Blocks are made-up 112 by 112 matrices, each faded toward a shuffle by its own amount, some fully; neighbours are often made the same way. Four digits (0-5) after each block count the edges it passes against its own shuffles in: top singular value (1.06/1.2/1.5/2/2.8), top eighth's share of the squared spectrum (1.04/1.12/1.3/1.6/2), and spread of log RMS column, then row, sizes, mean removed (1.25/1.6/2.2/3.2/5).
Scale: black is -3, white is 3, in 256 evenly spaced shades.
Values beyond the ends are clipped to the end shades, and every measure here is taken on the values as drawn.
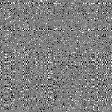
5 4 3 3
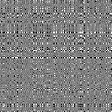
5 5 4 4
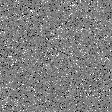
2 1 0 0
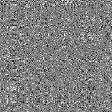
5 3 2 3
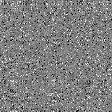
4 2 1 2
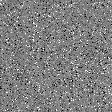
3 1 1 0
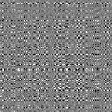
5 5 4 4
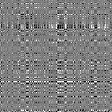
5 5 4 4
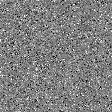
2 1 0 0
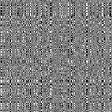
5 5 4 3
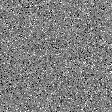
0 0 0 0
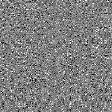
4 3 2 2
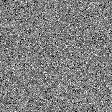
0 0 0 0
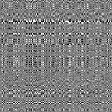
5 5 4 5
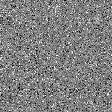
3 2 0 1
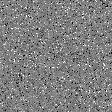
1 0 0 0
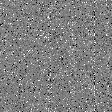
3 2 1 0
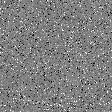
0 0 0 0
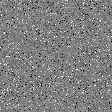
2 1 0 0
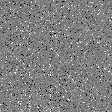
3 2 1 0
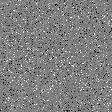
0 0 0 0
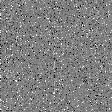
3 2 1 0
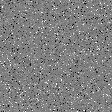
0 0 0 0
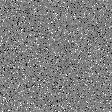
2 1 0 0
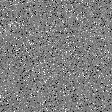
2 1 0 0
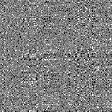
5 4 3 2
